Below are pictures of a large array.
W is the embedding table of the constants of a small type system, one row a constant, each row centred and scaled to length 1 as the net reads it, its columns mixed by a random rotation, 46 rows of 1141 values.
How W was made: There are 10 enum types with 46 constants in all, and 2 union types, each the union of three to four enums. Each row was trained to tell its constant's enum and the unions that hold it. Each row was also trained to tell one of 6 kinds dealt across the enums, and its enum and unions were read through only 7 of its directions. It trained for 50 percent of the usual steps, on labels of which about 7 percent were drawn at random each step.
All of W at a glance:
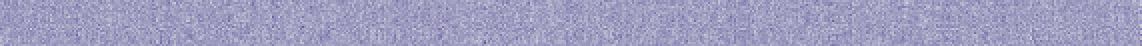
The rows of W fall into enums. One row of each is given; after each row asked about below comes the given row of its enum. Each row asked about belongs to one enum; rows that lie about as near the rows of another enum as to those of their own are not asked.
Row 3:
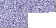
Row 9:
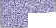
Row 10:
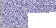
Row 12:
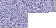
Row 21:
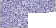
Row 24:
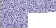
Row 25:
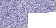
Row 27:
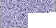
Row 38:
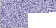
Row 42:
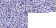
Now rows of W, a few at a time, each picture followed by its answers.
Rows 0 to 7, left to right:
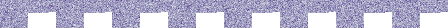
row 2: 24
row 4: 24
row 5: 10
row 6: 38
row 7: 42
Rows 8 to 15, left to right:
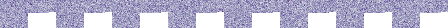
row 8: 42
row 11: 12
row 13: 21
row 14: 27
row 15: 10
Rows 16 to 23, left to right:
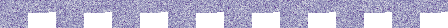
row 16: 9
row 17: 24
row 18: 10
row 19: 21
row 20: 21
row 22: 12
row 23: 38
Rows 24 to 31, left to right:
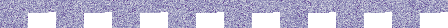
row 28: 12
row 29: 12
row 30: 10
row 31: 3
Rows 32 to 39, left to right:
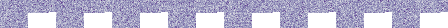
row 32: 3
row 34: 38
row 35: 38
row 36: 3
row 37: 10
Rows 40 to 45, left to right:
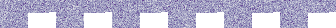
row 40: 3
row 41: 21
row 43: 21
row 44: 27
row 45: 24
